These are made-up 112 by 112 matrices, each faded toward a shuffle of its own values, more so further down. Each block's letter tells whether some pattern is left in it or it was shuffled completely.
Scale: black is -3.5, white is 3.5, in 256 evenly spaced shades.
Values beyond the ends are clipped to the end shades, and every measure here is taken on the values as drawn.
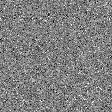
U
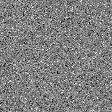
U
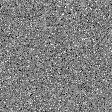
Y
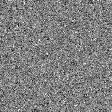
U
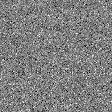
U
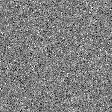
Y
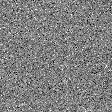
Y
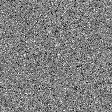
Y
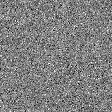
U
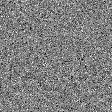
Y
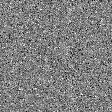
U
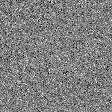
Y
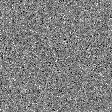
U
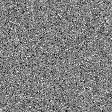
Y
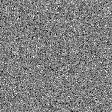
U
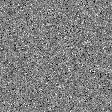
Y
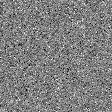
Y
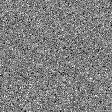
U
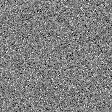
U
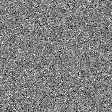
Y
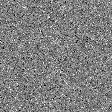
Y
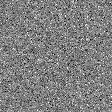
Y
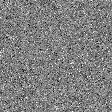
Y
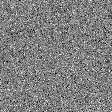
Y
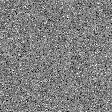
U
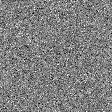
Y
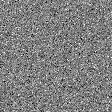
Y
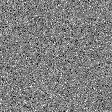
U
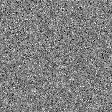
U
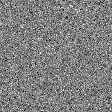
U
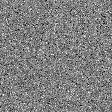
U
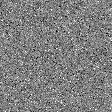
Y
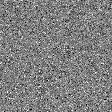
U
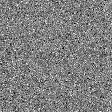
U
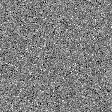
Y
